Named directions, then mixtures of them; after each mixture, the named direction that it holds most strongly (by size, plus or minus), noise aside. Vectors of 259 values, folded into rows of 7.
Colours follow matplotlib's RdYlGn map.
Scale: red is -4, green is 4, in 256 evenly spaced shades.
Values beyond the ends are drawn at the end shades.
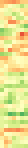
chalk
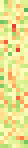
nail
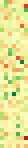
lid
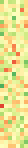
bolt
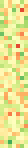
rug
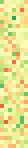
bolt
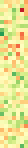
rug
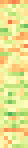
chalk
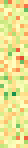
lid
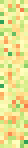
nail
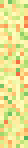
rug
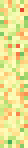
rug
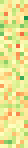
rug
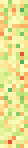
rug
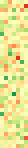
lid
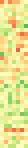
chalk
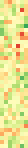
rug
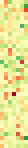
lid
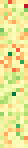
lid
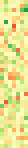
nail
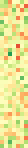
rug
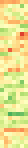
chalk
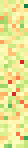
lid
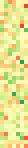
lid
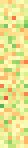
bolt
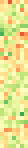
chalk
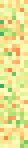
bolt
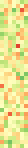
rug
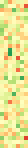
lid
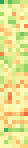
chalk
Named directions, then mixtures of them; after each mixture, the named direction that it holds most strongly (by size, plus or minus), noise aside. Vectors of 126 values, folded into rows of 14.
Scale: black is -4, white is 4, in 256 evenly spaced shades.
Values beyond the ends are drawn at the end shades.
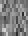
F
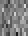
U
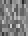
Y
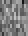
Y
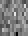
U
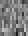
F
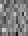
F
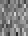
U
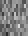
Y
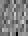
U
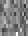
U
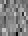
F
